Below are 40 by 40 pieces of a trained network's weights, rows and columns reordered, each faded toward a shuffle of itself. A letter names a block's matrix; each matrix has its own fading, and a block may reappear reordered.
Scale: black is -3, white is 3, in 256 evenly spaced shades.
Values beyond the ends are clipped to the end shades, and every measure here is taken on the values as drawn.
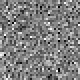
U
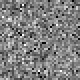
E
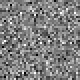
E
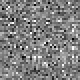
U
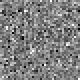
E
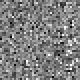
U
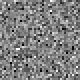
E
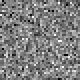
E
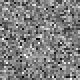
U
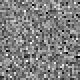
E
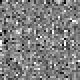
U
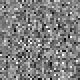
U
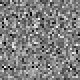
U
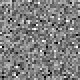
E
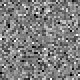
E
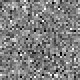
E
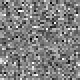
U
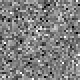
E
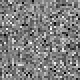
U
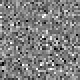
U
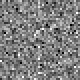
E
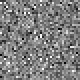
U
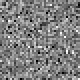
U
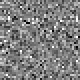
U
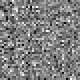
U
